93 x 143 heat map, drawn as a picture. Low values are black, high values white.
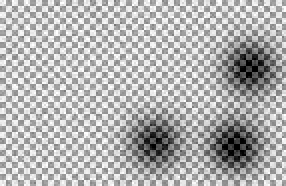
Dips: three. Average level on the scale: 70%. Ninth with the lowest average: bottom right. Odd rows or columns: none.
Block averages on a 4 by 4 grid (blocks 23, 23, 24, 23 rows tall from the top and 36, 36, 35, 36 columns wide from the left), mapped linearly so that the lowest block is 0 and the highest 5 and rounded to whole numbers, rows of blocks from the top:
5 5 5 4 | 5 5 5 0 | 5 4 3 2 | 5 4 2 1
